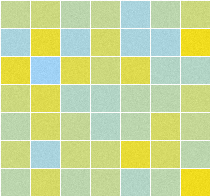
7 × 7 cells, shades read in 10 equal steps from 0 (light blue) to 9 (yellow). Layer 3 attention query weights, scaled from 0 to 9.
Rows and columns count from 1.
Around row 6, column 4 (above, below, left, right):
2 4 5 8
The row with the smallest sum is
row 1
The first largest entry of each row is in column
2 7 1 2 2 5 7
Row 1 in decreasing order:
5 5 4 4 3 3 1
